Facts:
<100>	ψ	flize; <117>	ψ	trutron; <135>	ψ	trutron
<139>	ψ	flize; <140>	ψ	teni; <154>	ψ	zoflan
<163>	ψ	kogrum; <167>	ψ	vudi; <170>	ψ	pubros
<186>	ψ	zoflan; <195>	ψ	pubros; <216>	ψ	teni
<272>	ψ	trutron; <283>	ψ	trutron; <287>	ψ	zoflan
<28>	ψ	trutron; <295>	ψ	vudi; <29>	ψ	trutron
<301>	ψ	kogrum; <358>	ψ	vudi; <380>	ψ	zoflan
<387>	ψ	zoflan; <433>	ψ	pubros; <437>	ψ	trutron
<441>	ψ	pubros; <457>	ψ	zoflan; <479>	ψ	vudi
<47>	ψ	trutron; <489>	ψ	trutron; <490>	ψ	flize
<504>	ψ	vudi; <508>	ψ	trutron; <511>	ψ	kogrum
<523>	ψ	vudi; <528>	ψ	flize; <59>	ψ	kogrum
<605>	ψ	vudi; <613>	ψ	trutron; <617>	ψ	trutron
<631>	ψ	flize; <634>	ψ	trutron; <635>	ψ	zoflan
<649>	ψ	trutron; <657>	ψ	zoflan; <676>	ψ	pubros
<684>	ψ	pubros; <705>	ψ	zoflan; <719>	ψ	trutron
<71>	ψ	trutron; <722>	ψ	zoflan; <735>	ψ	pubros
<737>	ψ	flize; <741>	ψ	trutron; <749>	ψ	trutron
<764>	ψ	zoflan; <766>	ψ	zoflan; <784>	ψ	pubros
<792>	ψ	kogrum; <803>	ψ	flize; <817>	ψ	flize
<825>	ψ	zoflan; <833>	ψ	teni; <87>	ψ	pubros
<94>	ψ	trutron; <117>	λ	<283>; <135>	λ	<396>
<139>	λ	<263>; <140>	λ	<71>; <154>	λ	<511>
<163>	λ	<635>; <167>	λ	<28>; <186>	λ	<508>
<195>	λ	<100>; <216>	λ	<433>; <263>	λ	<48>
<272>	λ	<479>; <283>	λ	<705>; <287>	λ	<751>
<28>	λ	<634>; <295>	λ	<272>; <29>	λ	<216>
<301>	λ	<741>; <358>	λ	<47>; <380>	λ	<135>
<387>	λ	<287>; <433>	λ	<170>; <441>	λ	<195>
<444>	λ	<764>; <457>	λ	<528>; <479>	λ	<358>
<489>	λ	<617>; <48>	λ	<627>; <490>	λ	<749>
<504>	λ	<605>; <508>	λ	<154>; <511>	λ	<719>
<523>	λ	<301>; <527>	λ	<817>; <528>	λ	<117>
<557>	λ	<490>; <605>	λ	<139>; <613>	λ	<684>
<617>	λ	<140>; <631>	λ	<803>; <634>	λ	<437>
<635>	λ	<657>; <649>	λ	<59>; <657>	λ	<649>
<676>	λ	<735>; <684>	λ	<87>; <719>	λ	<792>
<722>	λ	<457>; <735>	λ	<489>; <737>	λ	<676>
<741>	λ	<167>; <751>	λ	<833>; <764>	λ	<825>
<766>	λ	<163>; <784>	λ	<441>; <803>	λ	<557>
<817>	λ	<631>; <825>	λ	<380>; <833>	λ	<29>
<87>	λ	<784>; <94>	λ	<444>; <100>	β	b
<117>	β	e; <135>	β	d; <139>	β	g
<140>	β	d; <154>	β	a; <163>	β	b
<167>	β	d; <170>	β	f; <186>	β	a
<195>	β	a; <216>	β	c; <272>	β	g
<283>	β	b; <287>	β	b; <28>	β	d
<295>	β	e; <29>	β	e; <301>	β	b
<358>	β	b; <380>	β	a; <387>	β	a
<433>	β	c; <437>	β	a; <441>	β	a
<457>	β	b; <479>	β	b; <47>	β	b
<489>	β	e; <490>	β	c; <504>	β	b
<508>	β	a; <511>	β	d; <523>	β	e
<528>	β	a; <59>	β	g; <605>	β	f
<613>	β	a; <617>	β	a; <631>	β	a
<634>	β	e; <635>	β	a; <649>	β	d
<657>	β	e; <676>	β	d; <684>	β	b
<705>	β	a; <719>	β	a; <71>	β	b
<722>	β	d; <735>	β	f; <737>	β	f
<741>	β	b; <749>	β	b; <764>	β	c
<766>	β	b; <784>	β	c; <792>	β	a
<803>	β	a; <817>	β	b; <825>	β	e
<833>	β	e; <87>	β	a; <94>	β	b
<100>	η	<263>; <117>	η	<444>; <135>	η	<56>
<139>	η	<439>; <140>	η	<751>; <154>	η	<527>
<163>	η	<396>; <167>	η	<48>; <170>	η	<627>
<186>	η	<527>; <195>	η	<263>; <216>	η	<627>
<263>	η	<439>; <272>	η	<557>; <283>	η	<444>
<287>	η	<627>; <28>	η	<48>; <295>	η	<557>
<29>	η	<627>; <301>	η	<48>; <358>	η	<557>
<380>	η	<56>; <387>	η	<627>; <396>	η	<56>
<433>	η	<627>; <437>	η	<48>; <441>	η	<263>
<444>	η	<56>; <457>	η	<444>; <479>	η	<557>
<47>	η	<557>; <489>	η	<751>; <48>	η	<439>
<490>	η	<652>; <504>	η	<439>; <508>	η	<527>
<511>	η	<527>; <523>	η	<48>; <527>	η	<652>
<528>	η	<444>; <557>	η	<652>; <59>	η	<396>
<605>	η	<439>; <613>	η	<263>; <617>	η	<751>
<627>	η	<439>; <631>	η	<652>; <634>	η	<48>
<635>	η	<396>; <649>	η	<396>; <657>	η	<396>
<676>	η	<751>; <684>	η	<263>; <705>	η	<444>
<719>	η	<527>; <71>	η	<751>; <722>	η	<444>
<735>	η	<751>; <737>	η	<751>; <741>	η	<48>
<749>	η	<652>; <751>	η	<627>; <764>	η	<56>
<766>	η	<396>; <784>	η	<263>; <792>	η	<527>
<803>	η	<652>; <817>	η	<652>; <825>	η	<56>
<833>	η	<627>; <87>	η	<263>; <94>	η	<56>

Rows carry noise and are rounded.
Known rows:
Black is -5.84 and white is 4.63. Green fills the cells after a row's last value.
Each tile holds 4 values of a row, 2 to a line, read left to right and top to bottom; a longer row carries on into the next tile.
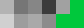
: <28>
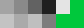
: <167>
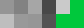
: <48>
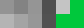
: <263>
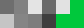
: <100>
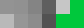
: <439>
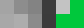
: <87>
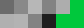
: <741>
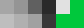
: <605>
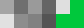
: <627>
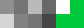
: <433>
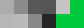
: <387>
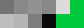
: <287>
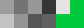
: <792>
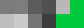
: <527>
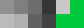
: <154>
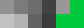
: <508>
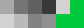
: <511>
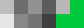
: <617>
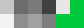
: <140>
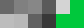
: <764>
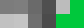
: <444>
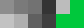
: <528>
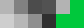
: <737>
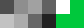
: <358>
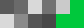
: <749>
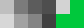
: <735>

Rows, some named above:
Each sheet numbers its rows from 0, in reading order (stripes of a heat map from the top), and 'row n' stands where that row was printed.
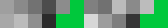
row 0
<613>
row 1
<29>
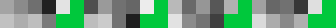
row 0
<167>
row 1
<295>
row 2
<617>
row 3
<59>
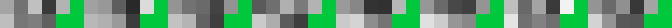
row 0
<437>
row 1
<605>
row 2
<508>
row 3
<117>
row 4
<722>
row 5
<272>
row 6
<170>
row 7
<719>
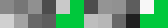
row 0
<557>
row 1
<479>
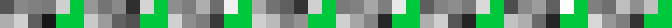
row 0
<766>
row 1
<380>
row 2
<216>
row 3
<511>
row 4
<833>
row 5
<163>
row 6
<358>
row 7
<29>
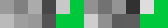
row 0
<48>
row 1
<705>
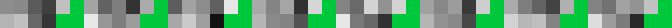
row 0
<186>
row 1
<135>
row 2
<523>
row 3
<195>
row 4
<71>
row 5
<441>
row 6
<139>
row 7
<489>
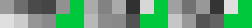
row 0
<272>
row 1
<195>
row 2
<792>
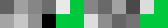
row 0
<504>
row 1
<396>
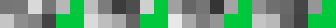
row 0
<634>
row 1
<676>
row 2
<649>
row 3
<508>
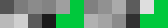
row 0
<94>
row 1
<784>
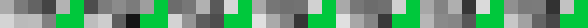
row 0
<139>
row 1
<94>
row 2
<490>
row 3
<751>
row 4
<751>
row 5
<195>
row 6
<803>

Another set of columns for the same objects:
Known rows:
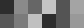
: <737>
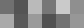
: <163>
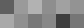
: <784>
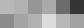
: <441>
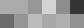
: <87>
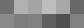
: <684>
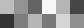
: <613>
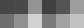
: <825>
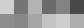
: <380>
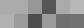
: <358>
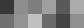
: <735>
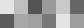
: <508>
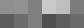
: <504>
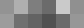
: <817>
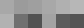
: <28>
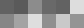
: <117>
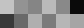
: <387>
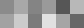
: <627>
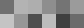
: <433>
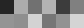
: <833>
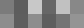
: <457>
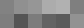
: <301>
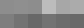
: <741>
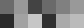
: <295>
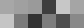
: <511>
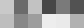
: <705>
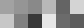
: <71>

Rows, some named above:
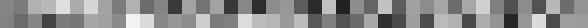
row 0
<94>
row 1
<437>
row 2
<833>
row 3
<170>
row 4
<737>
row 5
<527>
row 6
<523>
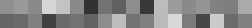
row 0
<504>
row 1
<139>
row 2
<100>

